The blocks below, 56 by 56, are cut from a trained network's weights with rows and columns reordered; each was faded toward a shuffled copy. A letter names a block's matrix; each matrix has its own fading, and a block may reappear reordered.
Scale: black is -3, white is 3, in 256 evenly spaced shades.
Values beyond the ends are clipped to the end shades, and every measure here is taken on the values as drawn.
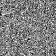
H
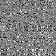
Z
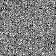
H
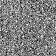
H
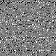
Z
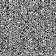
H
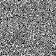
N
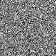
N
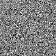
N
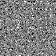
N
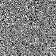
N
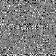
Z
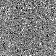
H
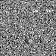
H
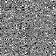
N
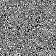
N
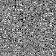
N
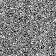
H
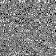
N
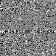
Z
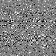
Z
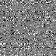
Z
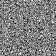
H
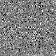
N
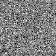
N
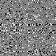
Z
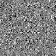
N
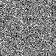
H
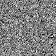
N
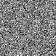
N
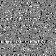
Z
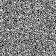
H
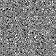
N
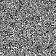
N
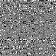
Z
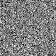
H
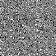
N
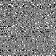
Z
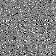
Z
